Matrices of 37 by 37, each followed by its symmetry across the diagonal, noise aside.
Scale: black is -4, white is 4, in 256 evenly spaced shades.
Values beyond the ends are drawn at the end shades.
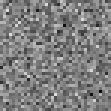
neither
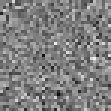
antisymmetric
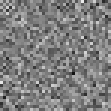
symmetric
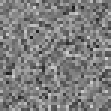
symmetric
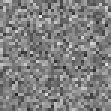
neither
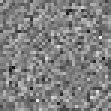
symmetric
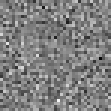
antisymmetric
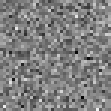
neither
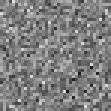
symmetric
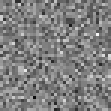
antisymmetric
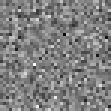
antisymmetric
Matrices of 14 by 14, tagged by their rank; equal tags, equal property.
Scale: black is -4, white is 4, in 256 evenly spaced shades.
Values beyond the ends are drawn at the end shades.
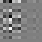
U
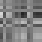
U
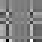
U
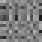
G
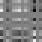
U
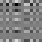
U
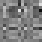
G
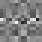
G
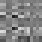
G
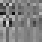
G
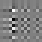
U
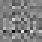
G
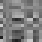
G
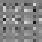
G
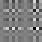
U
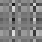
U
